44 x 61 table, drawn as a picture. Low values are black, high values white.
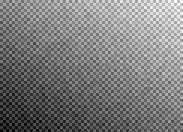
The ninth with the lowest average is the bottom left. A checkerboard runs through the table. There is an overall slope up to the top right. No single row or column stands out from its neighbours.
